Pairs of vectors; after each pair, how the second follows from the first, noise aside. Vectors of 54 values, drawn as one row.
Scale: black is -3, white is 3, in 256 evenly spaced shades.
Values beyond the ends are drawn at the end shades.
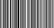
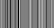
partly zeroed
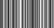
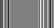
partly zeroed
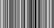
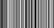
sign-scrambled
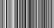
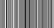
partly zeroed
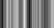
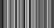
sign-scrambled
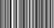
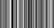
sign-scrambled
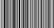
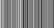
partly zeroed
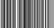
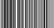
sign-scrambled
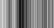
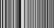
sign-scrambled
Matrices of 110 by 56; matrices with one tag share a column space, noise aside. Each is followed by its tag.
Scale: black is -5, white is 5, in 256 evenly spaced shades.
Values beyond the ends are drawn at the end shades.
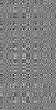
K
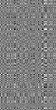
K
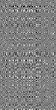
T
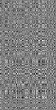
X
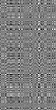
K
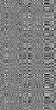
K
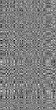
X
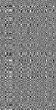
T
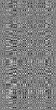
X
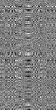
T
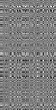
T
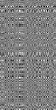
T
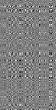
T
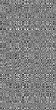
K
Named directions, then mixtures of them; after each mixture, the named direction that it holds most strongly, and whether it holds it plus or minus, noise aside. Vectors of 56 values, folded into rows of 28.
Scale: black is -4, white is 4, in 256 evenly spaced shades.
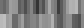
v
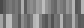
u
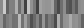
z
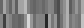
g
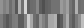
g, plus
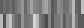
u, plus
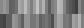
v, minus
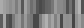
u, minus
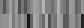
g, minus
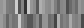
z, plus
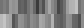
v, plus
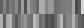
u, plus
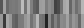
g, plus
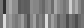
g, minus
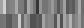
z, plus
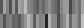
g, plus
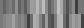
g, minus
